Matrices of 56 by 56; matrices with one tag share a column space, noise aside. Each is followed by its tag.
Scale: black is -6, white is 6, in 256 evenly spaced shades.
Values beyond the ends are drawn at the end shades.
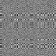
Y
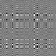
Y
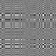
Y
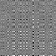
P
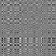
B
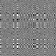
Y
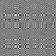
Y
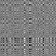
B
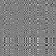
B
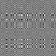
Y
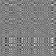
B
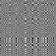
B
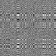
Y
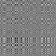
B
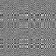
Y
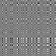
B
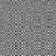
P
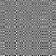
P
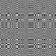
Y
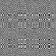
Y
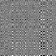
P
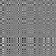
B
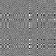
Y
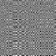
P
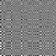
P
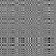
B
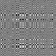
Y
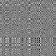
B
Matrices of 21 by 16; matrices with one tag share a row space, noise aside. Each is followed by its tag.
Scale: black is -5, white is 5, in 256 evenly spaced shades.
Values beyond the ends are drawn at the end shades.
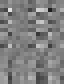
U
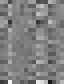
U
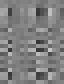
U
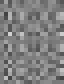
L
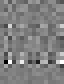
L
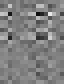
U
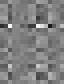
U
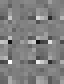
U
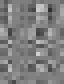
U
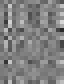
L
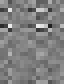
U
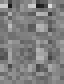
U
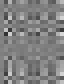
L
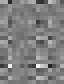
U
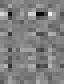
U
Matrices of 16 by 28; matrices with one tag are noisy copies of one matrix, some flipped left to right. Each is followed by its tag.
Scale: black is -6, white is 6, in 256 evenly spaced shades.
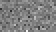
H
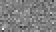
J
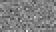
H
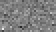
J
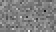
H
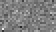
J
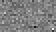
J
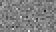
H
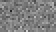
H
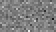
H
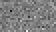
H
